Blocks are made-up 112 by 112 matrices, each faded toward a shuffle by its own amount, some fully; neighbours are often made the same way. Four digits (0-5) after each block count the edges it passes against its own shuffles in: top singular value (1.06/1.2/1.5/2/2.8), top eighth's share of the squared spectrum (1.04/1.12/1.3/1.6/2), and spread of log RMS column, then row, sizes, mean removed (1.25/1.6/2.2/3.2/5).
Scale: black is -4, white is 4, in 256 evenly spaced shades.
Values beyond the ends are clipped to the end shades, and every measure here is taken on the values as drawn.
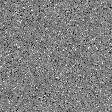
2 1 0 0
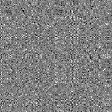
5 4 3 3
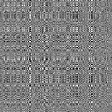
5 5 4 4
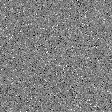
1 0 0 0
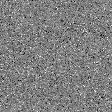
2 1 0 0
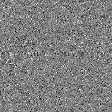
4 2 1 1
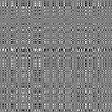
5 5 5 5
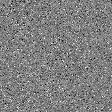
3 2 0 0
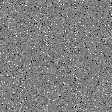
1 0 1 0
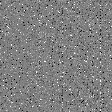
2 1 2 0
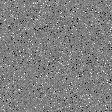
0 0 0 0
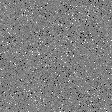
0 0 0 0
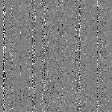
3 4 4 0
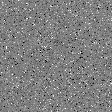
0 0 0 0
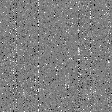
2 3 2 0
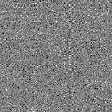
4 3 1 1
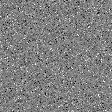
2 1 0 0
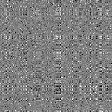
5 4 3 3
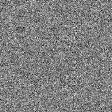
3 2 1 0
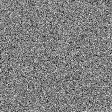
2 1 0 0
